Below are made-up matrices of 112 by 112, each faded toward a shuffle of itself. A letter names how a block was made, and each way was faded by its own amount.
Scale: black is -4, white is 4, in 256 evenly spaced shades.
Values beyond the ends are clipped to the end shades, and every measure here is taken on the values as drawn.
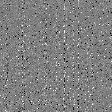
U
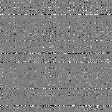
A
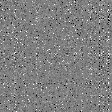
U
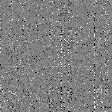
U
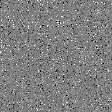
U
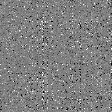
U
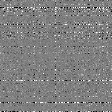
A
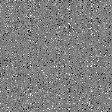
U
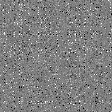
U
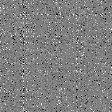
U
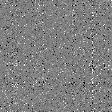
U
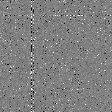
U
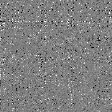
U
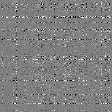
A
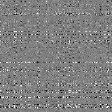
A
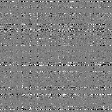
A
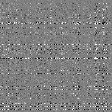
A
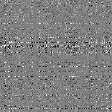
A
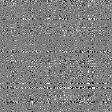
A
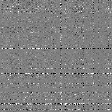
A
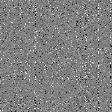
U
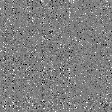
U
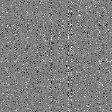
U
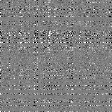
A
